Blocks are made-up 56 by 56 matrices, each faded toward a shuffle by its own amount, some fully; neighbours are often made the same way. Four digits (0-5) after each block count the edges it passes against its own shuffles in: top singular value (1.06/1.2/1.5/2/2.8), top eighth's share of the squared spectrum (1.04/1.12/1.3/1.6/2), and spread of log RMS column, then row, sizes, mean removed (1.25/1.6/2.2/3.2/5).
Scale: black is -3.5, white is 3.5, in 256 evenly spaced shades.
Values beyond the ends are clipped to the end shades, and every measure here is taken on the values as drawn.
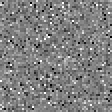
0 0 0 0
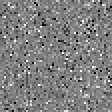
2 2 0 0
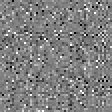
4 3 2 1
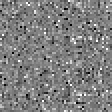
3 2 0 0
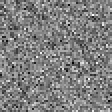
0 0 0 0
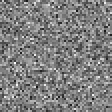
0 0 0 0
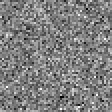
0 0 0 0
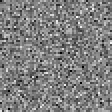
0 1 0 0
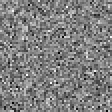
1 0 0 0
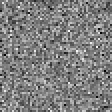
1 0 0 0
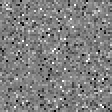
1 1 0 0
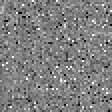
0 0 0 0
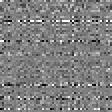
4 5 2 4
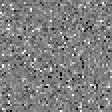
1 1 0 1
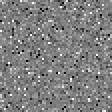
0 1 0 0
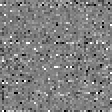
2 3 1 2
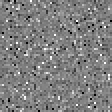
1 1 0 0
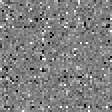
2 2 1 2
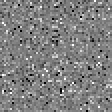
2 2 1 1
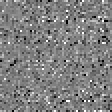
2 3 1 2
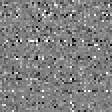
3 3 2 3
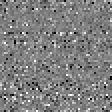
2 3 1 2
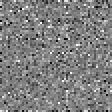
1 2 1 2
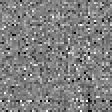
2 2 1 2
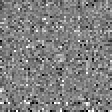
2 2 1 3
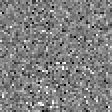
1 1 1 1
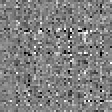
2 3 3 3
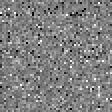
1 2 1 2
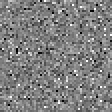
0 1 1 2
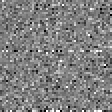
2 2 2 2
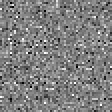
1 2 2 2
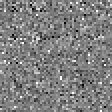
0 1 1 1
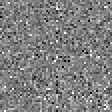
1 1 1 1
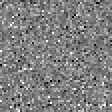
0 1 1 1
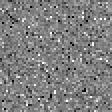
0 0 0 0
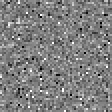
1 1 1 0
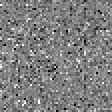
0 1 1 1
